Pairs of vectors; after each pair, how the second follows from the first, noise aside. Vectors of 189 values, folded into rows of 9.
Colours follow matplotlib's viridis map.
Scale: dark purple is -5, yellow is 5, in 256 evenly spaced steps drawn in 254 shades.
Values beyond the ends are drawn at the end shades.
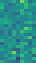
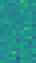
shrunk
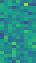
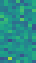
reversed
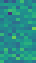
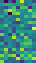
scaled up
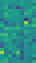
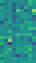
reversed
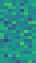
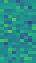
reversed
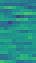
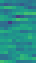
copied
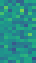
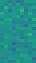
shrunk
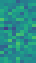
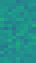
shrunk
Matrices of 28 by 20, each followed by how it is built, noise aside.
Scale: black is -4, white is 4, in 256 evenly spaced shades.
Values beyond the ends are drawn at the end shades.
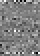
uneven rows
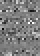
uneven rows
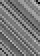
Toeplitz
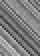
Toeplitz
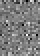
uneven rows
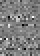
uneven rows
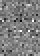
uneven rows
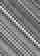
Toeplitz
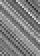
Toeplitz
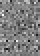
uneven rows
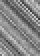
Toeplitz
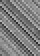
Toeplitz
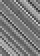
Toeplitz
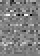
uneven rows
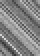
Toeplitz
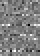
uneven rows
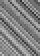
Toeplitz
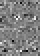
uneven rows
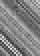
Toeplitz
